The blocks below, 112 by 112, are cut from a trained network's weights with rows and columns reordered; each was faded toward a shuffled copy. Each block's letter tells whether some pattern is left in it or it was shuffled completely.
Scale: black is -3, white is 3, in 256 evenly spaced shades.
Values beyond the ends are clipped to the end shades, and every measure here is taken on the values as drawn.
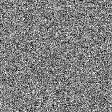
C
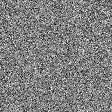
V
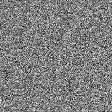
C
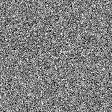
V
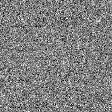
C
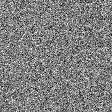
V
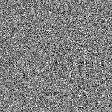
C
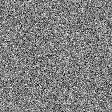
V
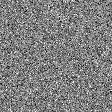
V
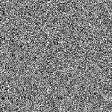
C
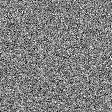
V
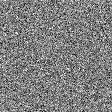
V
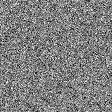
V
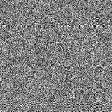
C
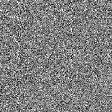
C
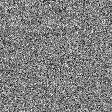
V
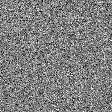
V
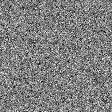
V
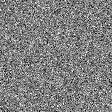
V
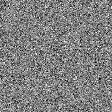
C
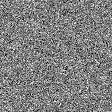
V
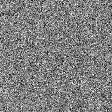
C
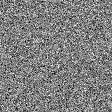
V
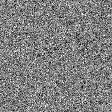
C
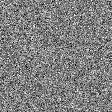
V
